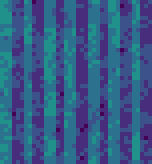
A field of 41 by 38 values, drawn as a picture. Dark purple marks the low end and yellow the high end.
Average level on the scale: 30%. Grain: streaks running down. Stripes: upright, repeating 7 times.
